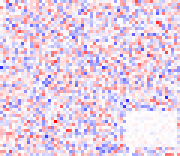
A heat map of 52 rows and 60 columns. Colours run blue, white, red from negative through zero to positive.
An odd patch, calmer than its surroundings, sits in the bottom right. No regular stripes run through it. The bottom right is the calmest part. There is no overall slope. No single row or column stands out from its neighbours. The histogram is bell-shaped.
